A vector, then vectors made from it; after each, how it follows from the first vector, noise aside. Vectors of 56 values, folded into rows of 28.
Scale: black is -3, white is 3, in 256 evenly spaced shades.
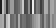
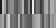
copied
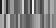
copied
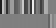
partly zeroed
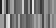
copied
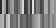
copied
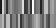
copied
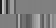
partly zeroed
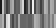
copied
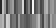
copied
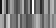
copied
